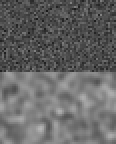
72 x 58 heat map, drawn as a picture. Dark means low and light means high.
It is made of 2 by 1 panels. Panel 1,1: low, fine-grained. Panel 2,1: middling, blotchy.
